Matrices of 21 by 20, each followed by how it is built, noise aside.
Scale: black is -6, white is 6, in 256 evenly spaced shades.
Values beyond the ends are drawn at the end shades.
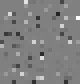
sparse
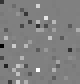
sparse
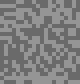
noise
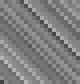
Toeplitz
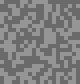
noise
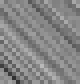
Toeplitz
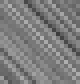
Toeplitz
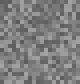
noise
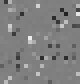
sparse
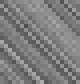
Toeplitz
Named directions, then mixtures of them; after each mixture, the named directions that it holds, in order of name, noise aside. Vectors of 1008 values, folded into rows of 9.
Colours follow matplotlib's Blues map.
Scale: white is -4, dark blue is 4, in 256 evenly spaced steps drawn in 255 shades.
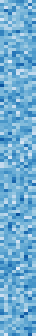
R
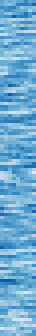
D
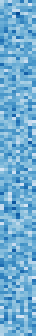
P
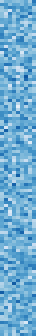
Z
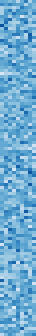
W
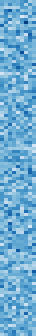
R, W, Z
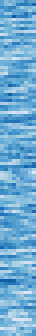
D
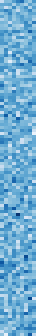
P, R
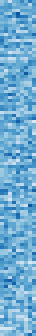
D, P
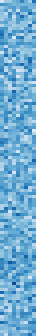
P, R, Z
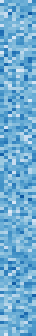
R, Z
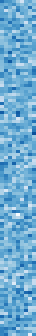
D, P, R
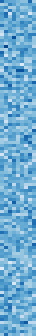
R, Z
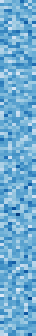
P, R, W
